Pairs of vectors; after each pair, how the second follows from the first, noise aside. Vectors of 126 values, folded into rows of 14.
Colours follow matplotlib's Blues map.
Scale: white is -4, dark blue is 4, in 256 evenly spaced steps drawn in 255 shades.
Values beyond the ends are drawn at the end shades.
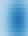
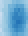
copied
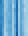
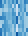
sign-scrambled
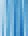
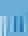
partly zeroed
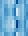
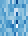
sign-scrambled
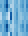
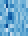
sign-scrambled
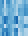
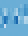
partly zeroed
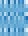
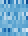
sign-scrambled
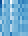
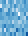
shuffled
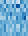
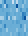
partly zeroed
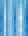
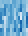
sign-scrambled
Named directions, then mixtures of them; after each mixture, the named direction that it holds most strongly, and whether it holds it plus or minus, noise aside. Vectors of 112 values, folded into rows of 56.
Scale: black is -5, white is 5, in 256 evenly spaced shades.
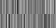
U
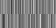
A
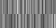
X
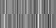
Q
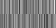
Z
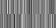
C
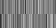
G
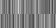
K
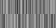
X, minus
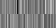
U, plus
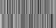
G, minus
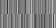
C, minus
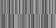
Z, plus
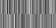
C, minus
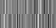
Q, plus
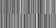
U, plus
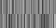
X, plus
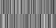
A, minus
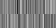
X, minus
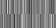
C, plus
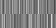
Z, minus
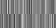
C, plus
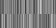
G, plus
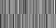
Z, plus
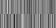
C, plus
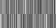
G, minus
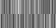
K, plus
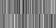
X, minus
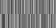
A, plus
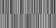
Z, minus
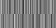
C, minus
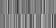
X, minus
